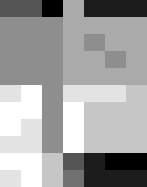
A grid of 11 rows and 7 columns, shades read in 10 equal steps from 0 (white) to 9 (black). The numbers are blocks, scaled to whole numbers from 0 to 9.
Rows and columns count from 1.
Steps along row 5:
same same down same same same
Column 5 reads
8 3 4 3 3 1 2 2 2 8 8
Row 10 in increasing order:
0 0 2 6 8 9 9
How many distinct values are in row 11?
5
